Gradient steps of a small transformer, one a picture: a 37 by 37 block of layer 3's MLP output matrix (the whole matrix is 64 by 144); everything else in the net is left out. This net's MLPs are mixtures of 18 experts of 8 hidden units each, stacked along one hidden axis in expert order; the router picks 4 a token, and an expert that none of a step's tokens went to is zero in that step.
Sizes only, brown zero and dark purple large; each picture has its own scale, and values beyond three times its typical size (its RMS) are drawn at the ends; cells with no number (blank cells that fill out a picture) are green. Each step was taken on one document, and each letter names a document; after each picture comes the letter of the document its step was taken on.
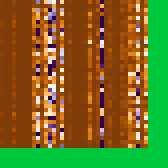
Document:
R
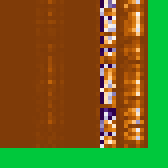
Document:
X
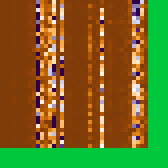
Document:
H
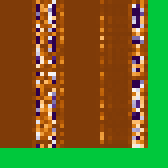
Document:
H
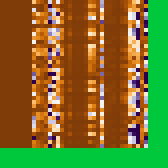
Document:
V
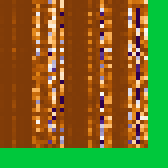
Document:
R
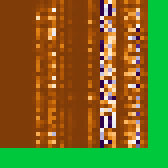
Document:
X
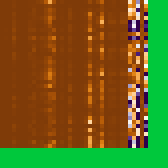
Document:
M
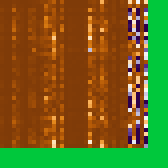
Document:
M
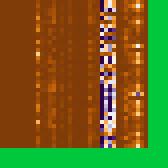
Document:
X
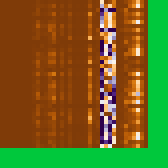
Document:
X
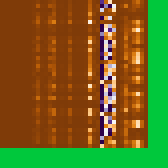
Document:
X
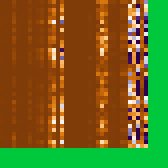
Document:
M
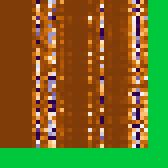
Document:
R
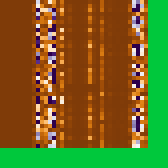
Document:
H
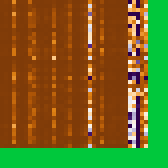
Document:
R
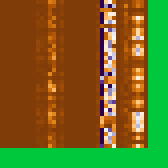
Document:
X
